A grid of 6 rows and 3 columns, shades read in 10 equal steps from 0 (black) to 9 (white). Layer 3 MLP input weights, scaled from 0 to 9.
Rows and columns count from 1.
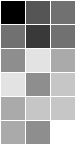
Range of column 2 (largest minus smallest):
6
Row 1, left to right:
0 3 4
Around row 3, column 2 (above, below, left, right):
2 5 5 6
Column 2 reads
3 2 8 5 7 5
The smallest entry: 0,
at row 1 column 1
